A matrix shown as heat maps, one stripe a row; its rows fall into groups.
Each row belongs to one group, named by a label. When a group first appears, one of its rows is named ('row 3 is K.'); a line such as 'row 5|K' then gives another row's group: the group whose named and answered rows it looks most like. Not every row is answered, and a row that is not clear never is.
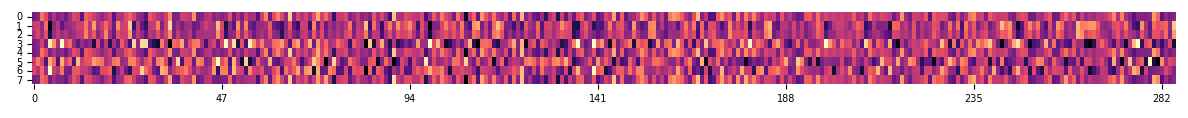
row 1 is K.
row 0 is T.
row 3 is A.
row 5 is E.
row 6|A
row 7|T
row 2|K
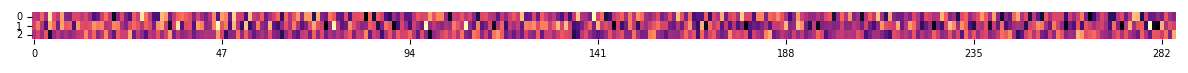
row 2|K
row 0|A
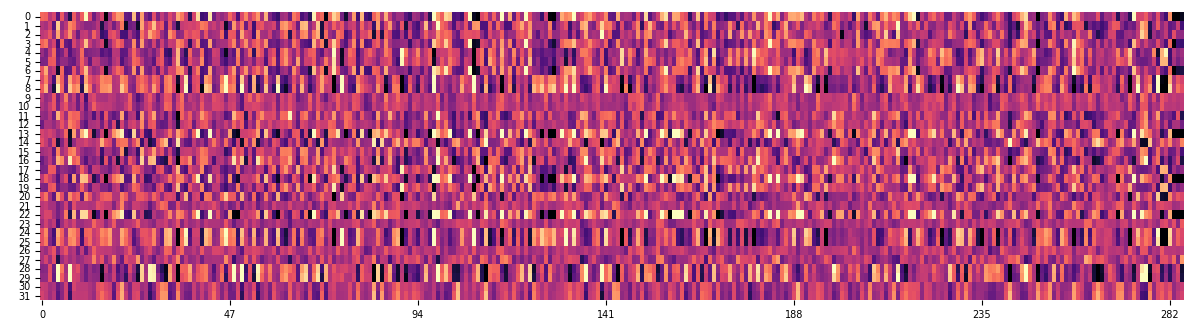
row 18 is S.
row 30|K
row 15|A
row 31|K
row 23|K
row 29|A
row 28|A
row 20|E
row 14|K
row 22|S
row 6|S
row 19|T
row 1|A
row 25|E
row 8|E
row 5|T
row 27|K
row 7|E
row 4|T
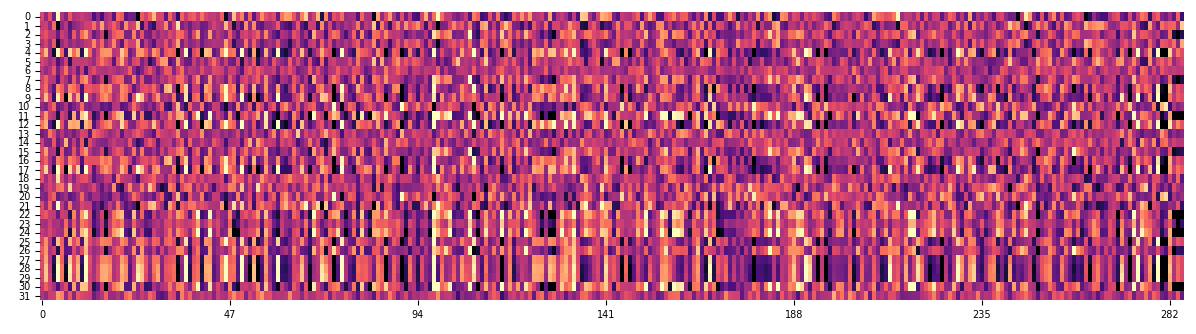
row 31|A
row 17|E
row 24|S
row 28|E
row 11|S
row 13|T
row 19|A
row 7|S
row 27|E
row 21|A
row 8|E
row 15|S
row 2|S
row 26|S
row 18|A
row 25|E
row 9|E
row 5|K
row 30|S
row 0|A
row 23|S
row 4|E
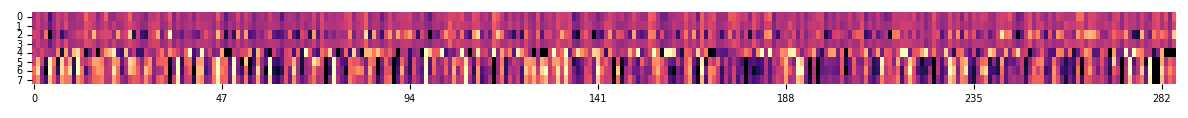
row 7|E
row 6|E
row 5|E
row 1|K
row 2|K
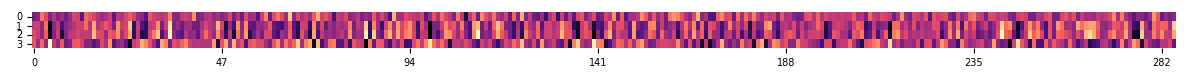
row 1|K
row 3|A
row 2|K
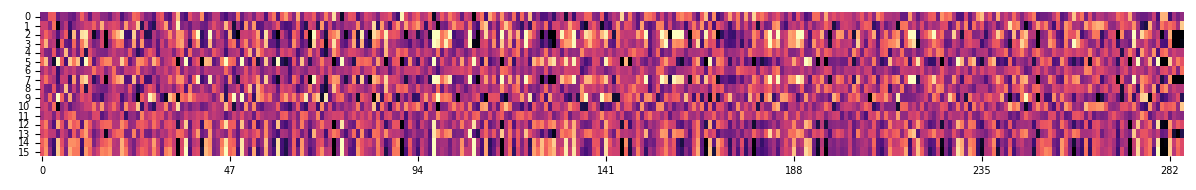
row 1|K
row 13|S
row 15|E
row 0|T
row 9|A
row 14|E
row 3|S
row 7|S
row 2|S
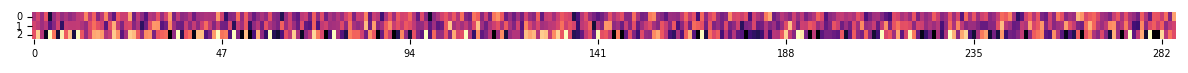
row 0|K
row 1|K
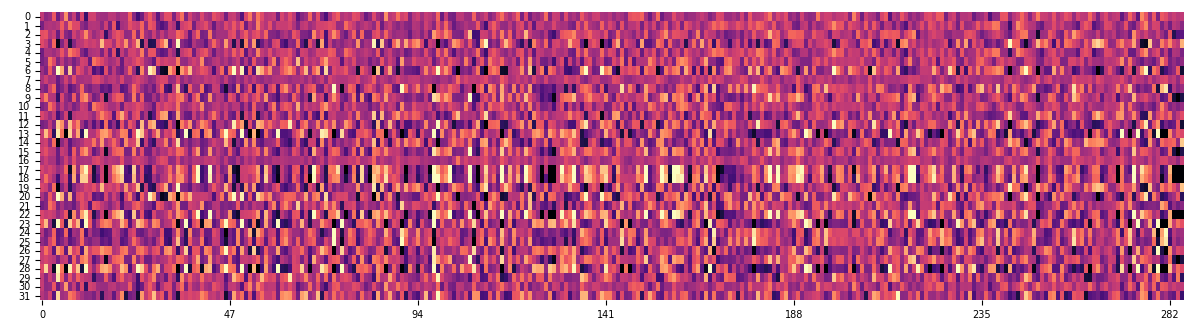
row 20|A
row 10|T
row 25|T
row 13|E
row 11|K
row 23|E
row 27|S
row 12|A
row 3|K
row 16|K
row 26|E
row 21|T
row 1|A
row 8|T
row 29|A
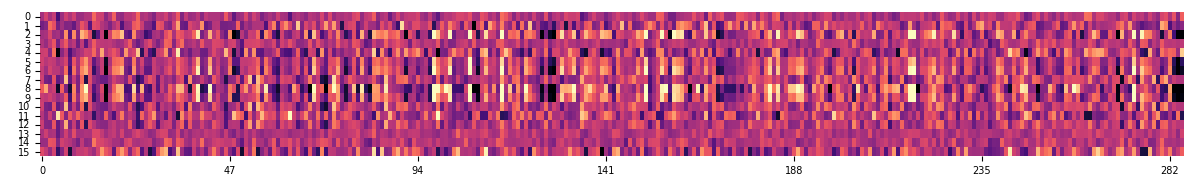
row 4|K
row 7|T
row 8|S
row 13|K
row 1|T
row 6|S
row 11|A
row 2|S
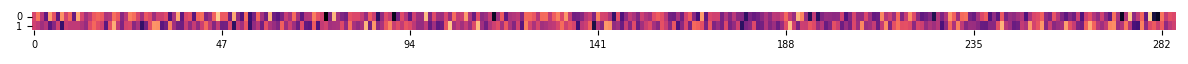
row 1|K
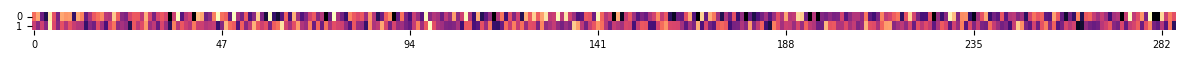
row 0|E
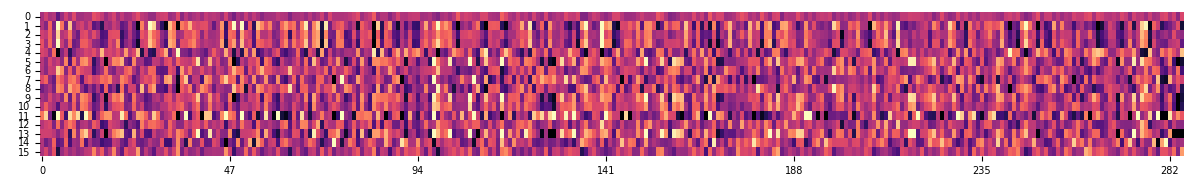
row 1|A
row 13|S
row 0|K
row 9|S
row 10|S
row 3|A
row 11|E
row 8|A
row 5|S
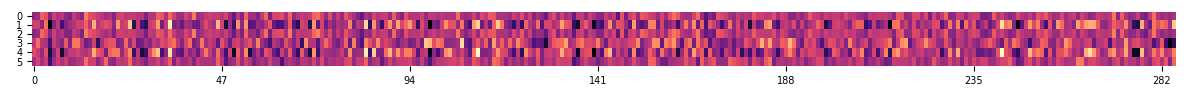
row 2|T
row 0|T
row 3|S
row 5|K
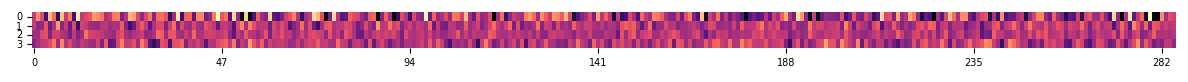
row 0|E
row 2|T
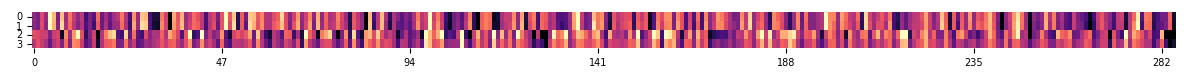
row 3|S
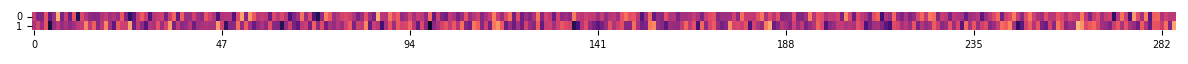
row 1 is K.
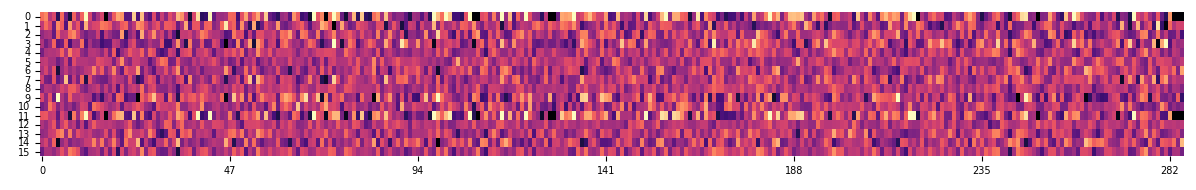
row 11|S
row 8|A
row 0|S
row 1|E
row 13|A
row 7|T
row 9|A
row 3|T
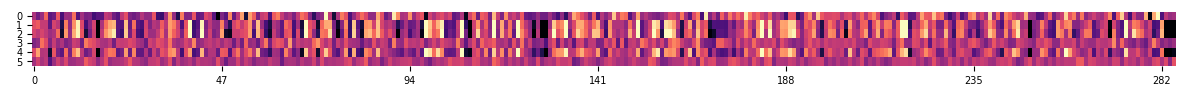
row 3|T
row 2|S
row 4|S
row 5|K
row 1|S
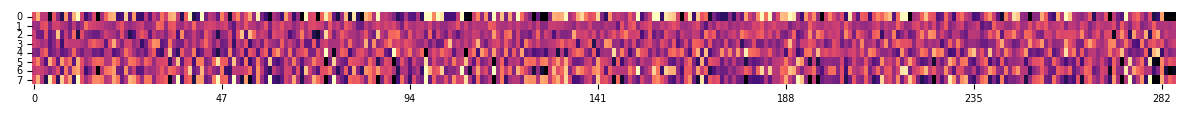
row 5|E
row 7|E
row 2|T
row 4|T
